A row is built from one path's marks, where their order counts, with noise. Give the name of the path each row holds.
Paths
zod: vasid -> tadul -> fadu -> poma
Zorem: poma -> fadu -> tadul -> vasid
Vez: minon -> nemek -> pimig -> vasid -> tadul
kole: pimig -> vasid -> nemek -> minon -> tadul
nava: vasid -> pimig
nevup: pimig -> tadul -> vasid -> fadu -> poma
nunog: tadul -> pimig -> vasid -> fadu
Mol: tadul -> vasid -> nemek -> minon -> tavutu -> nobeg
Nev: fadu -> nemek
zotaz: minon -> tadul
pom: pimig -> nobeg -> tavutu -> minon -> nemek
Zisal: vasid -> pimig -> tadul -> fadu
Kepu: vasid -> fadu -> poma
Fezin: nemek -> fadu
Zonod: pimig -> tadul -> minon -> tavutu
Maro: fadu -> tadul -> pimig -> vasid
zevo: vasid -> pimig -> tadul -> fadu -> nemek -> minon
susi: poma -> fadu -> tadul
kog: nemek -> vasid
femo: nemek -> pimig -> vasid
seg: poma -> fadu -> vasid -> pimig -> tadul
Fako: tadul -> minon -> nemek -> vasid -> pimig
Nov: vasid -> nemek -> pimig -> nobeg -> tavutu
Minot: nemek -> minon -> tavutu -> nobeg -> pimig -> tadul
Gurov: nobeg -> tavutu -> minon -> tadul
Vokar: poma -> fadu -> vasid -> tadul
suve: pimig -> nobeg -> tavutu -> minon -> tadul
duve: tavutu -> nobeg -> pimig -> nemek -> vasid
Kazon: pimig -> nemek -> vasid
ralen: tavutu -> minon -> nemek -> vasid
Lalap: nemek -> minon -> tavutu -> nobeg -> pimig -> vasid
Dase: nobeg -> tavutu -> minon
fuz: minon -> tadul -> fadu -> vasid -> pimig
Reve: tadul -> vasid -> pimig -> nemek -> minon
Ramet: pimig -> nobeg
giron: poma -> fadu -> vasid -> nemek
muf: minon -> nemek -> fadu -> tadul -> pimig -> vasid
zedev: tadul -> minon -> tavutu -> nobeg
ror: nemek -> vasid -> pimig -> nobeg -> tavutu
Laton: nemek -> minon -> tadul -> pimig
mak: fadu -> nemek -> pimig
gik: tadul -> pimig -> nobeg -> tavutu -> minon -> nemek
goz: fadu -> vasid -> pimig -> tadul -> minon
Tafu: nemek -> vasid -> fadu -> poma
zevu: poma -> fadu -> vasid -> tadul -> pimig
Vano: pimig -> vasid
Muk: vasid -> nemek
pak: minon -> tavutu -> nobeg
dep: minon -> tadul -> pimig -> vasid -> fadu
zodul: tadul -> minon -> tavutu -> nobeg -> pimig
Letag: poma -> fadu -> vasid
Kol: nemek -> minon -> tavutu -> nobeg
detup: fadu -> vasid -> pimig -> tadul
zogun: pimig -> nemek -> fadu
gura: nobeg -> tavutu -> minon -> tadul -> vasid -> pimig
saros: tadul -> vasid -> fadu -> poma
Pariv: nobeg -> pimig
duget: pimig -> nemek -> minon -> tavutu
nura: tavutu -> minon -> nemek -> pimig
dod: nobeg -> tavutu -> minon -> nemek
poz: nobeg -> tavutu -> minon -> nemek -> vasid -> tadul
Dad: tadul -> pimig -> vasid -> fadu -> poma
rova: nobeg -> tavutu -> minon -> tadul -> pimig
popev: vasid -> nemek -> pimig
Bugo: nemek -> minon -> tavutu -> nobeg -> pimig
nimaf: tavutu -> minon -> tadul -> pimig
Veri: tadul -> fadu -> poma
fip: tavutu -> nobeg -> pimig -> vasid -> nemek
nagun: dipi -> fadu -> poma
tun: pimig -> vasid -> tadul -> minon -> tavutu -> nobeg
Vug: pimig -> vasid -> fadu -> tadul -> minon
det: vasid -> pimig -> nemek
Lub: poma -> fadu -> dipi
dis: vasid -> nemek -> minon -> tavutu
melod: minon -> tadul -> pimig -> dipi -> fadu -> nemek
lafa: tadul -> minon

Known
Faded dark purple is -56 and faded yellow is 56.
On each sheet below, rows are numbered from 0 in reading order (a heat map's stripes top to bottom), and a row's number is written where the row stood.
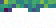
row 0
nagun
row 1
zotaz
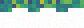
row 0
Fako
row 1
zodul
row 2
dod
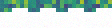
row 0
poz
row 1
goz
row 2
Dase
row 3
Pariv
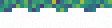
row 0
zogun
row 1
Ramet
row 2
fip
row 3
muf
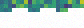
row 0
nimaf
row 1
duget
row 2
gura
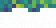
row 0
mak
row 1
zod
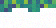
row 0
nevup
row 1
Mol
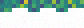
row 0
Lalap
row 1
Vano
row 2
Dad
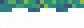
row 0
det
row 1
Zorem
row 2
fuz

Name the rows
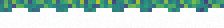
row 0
zedev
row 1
Muk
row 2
kole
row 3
suve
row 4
nura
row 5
ralen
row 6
nunog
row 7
Maro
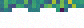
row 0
pak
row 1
Kol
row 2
Veri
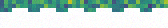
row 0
Zonod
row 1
dis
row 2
Gurov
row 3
Nov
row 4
popev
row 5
Zisal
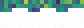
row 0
tun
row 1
Nev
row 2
pom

